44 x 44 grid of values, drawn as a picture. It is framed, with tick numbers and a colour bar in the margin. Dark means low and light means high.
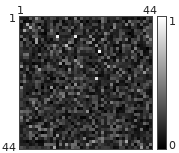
Neither half mirrors the other. No overall slope runs across the table. No single row or column stands out from its neighbours. The values are skewed, with a long tail toward high values. There is no seam. Fine speckle covers the field. Overall the values sit about 20% of the way up the scale.
